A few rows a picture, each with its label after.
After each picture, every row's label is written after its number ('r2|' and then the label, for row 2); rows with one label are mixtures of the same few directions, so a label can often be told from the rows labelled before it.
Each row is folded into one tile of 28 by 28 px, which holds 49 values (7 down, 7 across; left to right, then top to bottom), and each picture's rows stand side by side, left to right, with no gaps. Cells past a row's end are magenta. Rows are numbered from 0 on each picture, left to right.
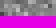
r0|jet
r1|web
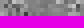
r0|jet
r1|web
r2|web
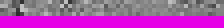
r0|web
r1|web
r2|jet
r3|web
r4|jet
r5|jet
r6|web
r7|web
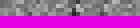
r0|web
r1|jet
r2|web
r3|web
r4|web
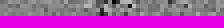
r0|web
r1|jet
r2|jet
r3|web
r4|web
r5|jet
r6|web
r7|jet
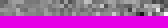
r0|web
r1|web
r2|jet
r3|web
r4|jet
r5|jet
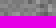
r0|jet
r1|web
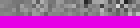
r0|web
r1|jet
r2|web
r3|web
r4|jet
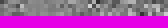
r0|web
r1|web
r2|jet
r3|jet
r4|web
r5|jet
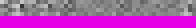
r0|web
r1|web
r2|jet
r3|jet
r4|jet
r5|web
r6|web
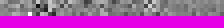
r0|web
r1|jet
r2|jet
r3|web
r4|web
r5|jet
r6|jet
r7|jet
